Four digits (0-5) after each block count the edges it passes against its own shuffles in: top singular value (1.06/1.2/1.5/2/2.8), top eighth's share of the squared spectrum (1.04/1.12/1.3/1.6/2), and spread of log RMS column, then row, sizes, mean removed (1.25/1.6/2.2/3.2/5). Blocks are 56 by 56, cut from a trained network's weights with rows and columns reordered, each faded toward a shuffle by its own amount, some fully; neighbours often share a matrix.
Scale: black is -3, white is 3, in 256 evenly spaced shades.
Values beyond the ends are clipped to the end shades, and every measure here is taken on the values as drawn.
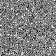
0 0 0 0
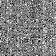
2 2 0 2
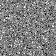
0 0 0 0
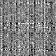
4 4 2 3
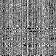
4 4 2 3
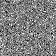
0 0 0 0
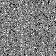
1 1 0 0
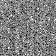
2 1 0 0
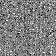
0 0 0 0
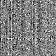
3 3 1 2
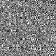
3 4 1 2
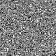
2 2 0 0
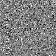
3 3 1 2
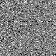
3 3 1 1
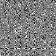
3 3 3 1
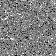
0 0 0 0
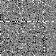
3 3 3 1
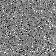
1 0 0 0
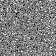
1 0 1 0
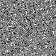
0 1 0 0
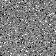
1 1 0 0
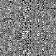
3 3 3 1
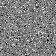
0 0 0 0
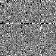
3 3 2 2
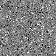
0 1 1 0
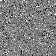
2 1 0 1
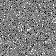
0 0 0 0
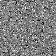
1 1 1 0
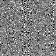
2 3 2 0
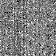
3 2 0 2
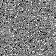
0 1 0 0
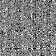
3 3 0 2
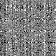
3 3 1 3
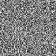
3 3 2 0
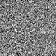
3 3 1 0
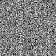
3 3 1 0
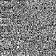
3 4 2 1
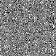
2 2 2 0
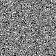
1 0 0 0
